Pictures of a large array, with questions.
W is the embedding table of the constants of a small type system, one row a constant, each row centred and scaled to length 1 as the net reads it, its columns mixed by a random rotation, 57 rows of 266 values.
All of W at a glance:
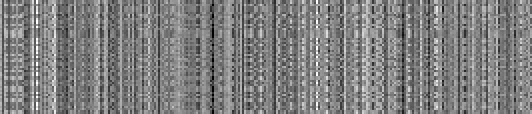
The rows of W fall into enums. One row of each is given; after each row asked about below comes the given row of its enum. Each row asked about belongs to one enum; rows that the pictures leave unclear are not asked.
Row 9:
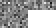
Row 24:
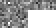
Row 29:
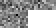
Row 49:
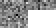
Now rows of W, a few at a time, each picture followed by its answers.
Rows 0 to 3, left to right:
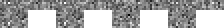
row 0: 24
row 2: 49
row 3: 9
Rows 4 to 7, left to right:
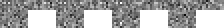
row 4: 9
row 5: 9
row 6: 24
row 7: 29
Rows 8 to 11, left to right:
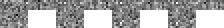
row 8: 49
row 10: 24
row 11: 24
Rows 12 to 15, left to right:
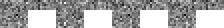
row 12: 49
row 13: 24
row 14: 29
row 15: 49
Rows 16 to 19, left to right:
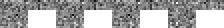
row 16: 49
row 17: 49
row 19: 24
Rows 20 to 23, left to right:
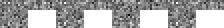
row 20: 9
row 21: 24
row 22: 49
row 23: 24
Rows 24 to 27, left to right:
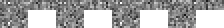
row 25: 9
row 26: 24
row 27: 49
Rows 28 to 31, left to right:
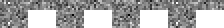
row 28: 24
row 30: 49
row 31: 24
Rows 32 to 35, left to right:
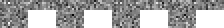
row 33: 29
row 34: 9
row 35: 49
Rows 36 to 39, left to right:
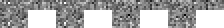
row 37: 24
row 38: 49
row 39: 49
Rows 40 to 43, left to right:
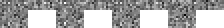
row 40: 9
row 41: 24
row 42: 9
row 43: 49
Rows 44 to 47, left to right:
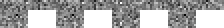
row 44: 49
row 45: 49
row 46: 24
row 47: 29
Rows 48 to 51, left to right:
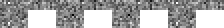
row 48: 24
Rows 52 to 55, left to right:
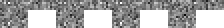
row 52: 24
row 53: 9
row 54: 24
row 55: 49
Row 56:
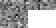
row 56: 49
